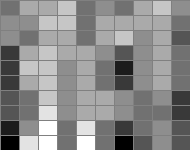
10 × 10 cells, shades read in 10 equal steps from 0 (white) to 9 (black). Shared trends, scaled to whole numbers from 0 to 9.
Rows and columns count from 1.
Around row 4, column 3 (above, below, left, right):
3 2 3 3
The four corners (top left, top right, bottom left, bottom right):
5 4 9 6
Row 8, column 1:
6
